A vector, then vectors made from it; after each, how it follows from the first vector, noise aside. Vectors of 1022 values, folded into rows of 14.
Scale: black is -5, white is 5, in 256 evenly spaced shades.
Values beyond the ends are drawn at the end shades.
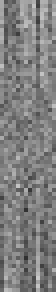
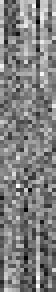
scaled up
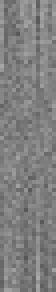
shrunk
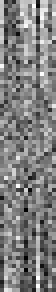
scaled up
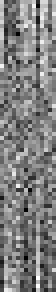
scaled up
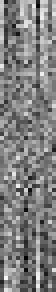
scaled up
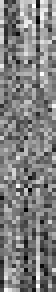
scaled up
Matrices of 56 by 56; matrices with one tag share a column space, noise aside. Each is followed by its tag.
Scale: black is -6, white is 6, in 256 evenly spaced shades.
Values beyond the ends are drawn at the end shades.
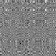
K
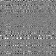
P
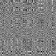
K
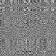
K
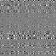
P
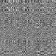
K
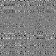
P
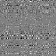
P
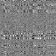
P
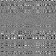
P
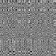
K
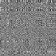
K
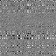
P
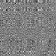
K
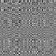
K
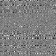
P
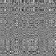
K
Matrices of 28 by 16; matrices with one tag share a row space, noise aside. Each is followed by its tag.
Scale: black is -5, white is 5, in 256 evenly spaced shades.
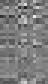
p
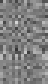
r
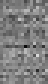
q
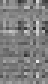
q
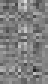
p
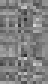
p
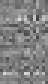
q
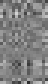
r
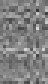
q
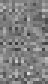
r
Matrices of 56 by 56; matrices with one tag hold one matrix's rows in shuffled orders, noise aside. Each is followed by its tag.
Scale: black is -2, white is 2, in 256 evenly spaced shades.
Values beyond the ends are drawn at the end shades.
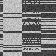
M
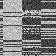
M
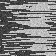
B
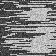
B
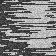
B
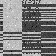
M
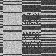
M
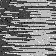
B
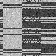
M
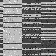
M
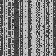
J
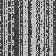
J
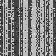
J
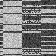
M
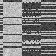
M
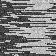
B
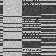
M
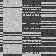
M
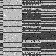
M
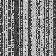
J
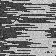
B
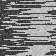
B
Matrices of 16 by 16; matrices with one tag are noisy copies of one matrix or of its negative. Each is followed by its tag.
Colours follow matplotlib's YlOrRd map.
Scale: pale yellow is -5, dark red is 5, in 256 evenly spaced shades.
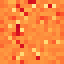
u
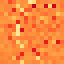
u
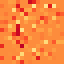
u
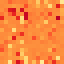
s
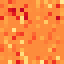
s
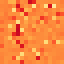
u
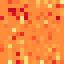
s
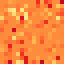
s
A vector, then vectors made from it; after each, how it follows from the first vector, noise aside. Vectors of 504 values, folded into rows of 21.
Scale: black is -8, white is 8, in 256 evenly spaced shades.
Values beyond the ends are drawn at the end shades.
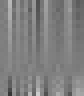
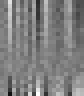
scaled up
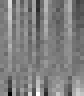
scaled up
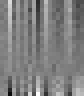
scaled up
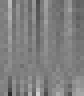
copied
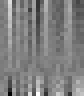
scaled up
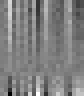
scaled up
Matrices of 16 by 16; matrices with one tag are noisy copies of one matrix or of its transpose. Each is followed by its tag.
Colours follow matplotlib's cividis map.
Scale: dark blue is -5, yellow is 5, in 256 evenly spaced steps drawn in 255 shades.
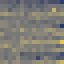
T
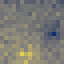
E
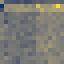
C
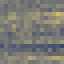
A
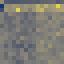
C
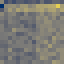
C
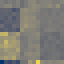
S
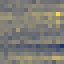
A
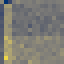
C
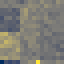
S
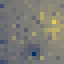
E
